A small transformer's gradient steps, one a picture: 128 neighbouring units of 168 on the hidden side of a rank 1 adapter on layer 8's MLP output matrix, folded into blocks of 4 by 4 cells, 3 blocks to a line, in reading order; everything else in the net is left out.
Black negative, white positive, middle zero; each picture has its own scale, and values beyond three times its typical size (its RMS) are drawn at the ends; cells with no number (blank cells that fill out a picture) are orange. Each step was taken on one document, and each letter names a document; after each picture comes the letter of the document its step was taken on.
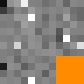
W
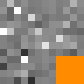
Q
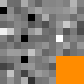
Q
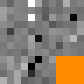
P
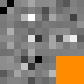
P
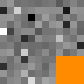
Q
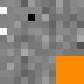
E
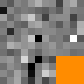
P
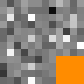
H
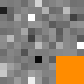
H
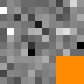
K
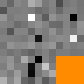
P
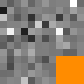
K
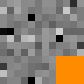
K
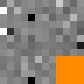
E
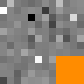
P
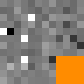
Q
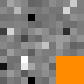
Q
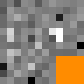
K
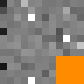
W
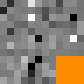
P
